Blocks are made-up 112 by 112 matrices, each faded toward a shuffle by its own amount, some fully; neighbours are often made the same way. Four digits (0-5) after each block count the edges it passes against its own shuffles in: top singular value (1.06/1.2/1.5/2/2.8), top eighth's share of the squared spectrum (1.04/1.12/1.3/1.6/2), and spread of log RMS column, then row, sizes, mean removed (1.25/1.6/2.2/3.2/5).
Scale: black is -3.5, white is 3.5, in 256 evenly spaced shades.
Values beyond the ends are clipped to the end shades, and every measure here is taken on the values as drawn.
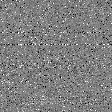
2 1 0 2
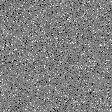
2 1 0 0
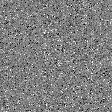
3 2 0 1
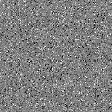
4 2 2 1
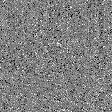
3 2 0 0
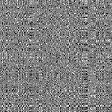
5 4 3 3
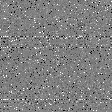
4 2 0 2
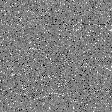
2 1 0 1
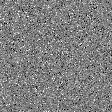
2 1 0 0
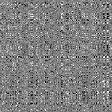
5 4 3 3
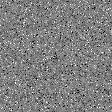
2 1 0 0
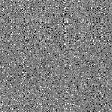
4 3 2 2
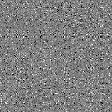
4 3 2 2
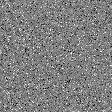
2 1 0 0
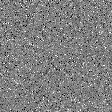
3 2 0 0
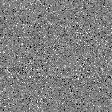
3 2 1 1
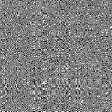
5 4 3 3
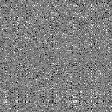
4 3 2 2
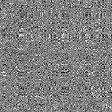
4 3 2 3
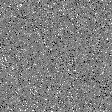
0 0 0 0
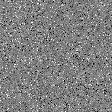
3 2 0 0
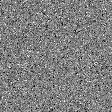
0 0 0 0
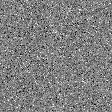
0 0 0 0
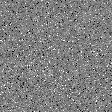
2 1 0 0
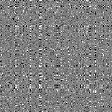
5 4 3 3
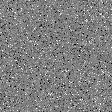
1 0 0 0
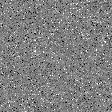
2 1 0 0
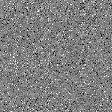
4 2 1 1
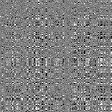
5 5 4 4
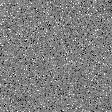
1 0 0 0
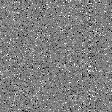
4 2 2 0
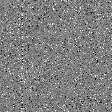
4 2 1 0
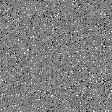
3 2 1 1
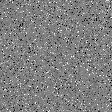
0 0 0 0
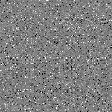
4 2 1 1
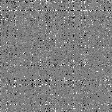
3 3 3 3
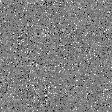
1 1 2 1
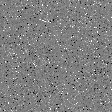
0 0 0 0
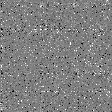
2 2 1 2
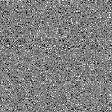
4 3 2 2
